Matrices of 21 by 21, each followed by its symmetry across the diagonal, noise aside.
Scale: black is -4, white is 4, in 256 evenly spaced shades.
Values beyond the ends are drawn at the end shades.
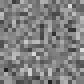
antisymmetric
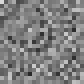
symmetric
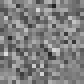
antisymmetric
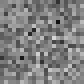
symmetric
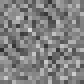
symmetric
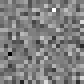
antisymmetric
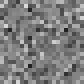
symmetric
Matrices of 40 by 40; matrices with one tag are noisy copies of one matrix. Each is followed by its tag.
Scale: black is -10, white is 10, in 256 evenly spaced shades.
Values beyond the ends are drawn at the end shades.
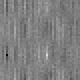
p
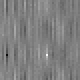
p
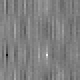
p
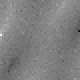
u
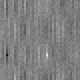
p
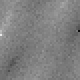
u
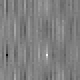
p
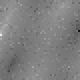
u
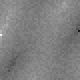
u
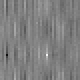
p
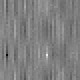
p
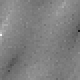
u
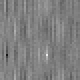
p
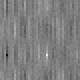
p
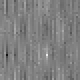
p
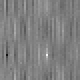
p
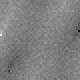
u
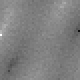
u
